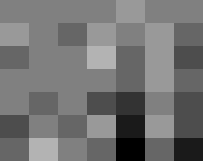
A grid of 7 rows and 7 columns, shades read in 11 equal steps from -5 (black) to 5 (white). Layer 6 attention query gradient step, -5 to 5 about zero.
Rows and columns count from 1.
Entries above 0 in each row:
1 3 2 1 0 2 1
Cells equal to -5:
1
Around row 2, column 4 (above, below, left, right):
0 2 -1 0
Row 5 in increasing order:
-3 -2 -2 -1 0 0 0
